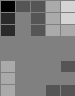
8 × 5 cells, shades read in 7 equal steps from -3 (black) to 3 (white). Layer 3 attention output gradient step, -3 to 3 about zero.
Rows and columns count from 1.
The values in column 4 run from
-1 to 1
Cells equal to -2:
2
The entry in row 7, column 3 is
0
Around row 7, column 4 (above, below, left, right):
0 -1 0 0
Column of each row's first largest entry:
5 5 4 1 1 1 1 1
